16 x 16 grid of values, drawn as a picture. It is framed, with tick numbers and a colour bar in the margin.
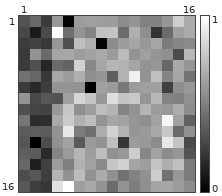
There are no regular stripes. Neither half mirrors the other. A vertical seam about 20% of the way across splits the table, and the right part is higher.
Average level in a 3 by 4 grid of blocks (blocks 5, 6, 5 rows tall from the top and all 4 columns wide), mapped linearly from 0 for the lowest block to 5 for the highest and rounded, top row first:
0 3 4 3
0 5 5 4
0 5 4 4
